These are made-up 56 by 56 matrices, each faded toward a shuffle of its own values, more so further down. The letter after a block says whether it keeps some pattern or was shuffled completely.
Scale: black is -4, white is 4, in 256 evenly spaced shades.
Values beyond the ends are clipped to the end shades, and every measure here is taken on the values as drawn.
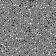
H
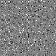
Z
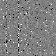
Z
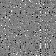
Z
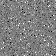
H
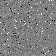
H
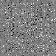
Z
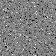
H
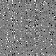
Z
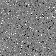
H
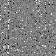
Z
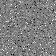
H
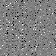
Z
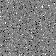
H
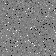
H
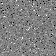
H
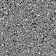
H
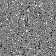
H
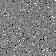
H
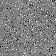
H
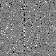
Z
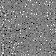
Z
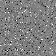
Z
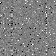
Z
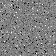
H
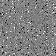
Z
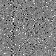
Z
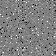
Z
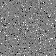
Z
